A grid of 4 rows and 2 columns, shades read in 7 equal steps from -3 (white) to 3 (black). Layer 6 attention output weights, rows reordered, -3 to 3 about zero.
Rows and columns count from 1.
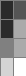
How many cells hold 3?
0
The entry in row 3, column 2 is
-1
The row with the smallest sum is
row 4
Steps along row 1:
down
